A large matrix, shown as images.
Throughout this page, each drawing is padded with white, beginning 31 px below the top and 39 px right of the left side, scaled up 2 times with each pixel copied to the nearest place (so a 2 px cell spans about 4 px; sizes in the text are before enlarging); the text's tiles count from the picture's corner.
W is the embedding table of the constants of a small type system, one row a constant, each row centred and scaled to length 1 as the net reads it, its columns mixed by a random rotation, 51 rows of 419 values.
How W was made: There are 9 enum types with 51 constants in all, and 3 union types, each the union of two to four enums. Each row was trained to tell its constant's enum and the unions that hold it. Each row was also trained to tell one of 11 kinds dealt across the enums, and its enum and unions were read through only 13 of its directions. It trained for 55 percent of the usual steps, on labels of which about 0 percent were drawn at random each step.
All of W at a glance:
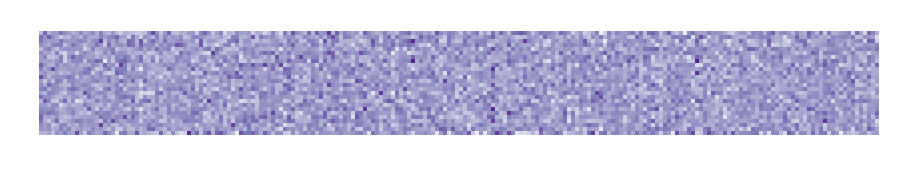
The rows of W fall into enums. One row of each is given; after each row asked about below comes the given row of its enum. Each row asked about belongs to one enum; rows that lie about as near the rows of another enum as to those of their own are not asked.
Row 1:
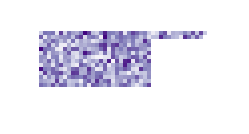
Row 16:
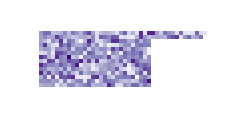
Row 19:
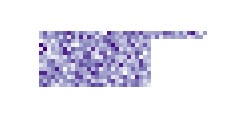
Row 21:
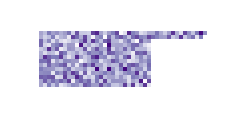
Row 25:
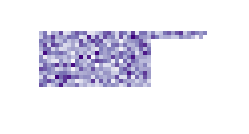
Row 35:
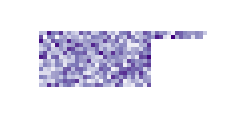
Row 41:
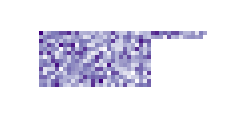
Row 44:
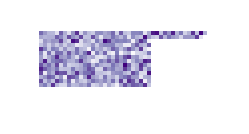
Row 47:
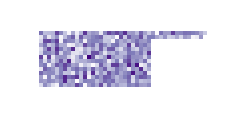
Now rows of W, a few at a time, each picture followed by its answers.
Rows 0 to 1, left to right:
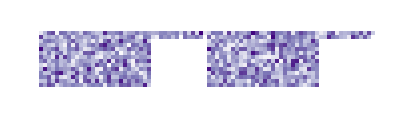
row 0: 47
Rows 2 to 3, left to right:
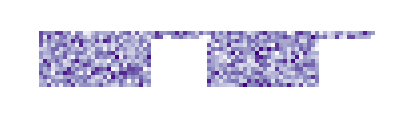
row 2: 21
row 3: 19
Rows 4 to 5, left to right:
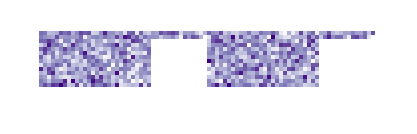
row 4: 1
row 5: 1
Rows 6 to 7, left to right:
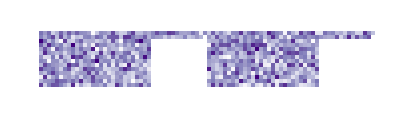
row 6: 25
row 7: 1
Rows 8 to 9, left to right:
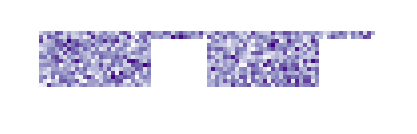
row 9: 47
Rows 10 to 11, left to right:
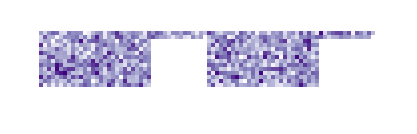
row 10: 21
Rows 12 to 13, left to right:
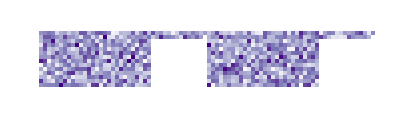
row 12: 1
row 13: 25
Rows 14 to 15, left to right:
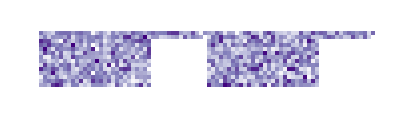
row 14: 25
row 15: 25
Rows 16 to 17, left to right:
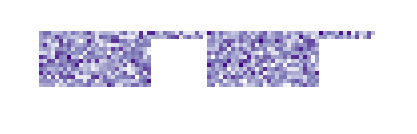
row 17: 41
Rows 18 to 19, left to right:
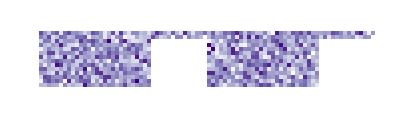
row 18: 21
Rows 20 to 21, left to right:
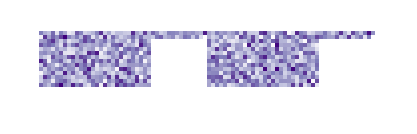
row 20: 25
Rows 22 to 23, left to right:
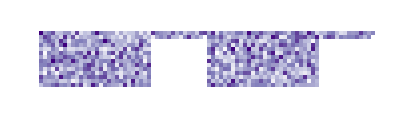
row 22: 41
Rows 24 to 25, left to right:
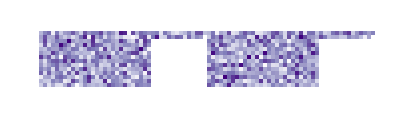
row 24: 16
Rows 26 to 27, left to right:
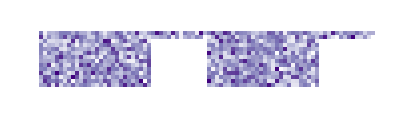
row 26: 21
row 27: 19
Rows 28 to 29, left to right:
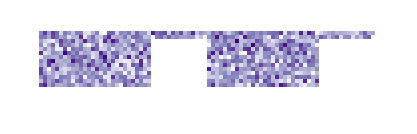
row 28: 41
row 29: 1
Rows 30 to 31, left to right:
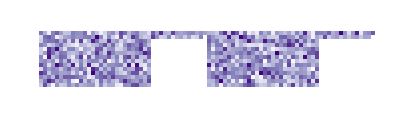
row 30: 21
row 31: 21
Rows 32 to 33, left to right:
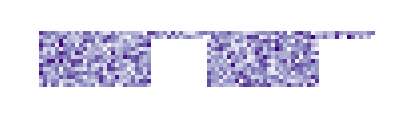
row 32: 41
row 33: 19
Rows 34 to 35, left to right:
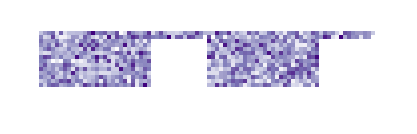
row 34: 35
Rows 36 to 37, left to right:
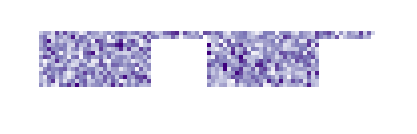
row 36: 47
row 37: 41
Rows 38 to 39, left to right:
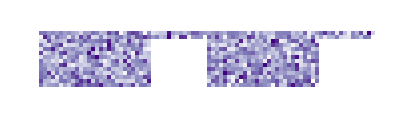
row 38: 19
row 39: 21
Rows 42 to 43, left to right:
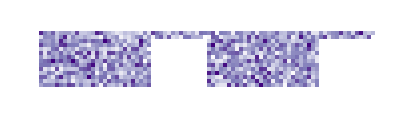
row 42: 41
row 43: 19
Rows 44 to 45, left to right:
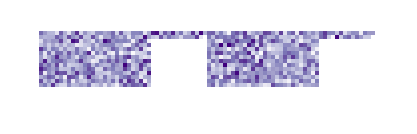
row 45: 41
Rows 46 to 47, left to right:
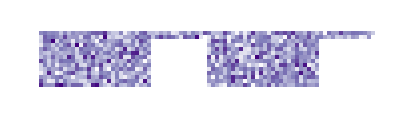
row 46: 1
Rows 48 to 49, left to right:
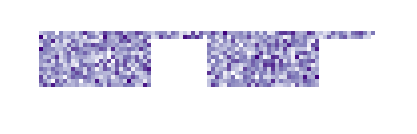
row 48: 1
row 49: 47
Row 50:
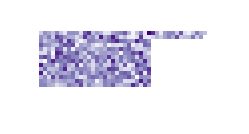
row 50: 16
